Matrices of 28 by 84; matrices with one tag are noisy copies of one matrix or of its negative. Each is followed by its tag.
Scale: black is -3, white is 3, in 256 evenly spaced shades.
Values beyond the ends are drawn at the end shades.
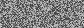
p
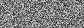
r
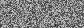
p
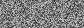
r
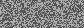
r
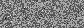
r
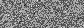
r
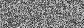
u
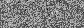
u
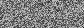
r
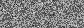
r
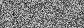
r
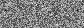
p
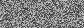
r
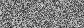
r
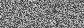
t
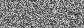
t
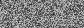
r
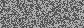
p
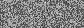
u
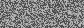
t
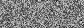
r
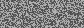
t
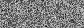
u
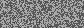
p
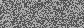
r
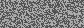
t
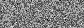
r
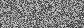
p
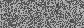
u
